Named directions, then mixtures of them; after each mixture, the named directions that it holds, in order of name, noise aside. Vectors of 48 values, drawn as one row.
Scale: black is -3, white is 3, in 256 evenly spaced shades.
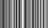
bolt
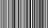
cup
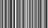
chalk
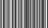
chalk, cup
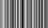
bolt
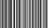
bolt, chalk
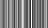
bolt, cup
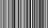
cup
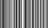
bolt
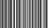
bolt, chalk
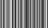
chalk, cup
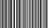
bolt, chalk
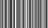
chalk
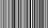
cup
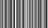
chalk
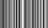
bolt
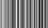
bolt, cup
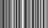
bolt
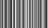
chalk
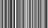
chalk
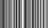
bolt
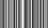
bolt, cup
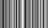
bolt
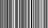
cup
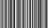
chalk, cup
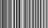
bolt, chalk
